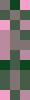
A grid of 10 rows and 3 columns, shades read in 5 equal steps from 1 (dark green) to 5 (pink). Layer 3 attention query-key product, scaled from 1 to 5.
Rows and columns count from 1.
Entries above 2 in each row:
2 1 2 2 3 2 0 1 1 2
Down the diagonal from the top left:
3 3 4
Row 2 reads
2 3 2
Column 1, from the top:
3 2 5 4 4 4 1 2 2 5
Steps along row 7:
up down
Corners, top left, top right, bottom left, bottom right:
3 5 5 4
